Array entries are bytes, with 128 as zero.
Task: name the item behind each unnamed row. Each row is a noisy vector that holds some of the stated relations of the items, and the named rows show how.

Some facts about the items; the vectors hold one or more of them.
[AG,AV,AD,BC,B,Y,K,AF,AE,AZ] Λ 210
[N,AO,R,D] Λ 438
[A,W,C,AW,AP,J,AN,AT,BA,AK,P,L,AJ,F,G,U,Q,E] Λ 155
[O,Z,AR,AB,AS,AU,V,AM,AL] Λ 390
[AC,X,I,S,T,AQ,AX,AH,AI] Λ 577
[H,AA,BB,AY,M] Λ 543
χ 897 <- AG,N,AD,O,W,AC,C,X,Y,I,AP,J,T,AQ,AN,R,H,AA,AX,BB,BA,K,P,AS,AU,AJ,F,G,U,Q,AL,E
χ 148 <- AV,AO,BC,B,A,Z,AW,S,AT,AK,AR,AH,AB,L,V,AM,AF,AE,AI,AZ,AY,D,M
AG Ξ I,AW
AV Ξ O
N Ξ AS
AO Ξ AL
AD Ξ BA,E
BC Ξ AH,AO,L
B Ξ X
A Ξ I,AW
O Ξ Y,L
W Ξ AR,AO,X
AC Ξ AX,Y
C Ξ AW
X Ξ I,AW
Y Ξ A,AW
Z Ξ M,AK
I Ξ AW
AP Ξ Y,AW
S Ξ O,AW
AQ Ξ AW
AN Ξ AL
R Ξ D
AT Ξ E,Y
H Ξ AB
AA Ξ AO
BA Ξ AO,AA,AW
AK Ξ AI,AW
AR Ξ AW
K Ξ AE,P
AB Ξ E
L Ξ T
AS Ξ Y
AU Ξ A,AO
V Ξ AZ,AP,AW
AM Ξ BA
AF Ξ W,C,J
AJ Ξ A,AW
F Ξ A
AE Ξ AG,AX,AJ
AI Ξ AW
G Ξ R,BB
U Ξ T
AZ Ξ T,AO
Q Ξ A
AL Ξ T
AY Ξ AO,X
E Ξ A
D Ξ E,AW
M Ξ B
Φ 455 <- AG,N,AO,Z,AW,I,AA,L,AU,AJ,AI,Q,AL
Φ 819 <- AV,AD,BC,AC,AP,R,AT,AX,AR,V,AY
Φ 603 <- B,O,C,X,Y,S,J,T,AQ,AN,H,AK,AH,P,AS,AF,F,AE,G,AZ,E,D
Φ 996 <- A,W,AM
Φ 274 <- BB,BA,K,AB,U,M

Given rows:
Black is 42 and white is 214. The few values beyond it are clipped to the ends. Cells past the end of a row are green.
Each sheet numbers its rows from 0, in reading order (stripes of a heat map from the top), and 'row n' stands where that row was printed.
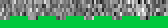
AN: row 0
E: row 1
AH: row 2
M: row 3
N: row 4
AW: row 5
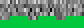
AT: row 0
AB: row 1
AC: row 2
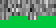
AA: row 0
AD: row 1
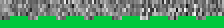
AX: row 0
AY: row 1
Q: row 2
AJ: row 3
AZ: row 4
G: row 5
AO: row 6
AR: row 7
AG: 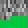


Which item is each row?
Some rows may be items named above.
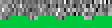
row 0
P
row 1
AY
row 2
L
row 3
R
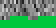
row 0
T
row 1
I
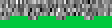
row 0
D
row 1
AB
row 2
L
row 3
W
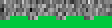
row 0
V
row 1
AF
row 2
B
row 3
AV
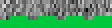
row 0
A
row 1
Y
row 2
AR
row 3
AM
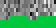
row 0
AK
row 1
N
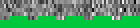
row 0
AI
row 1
AE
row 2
H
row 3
AU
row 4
BB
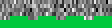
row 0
U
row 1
K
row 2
AL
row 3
BB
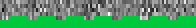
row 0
AD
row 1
AA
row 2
AV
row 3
Z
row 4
S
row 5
G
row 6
AT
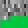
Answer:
BA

